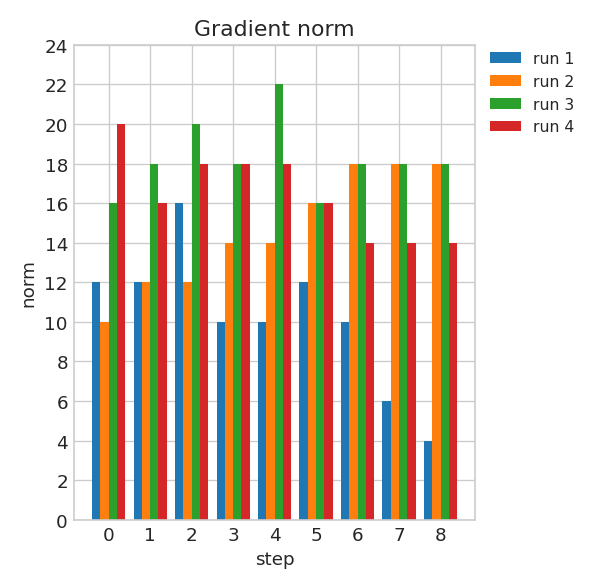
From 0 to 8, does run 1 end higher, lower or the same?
lower
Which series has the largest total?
run 3
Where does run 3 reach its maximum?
4
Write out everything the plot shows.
Title: Gradient norm
x-axis: step, ticks 0 1 2 3 4 5 6 7 8
y-axis: norm, ticks 0 2 4 6 8 10 12 14 16 18 20 22 24
Legend: run 1, run 2, run 3, run 4
Values:
run 1: 12 12 16 10 10 12 10 6 4
run 2: 10 12 12 14 14 16 18 18 18
run 3: 16 18 20 18 22 16 18 18 18
run 4: 20 16 18 18 18 16 14 14 14
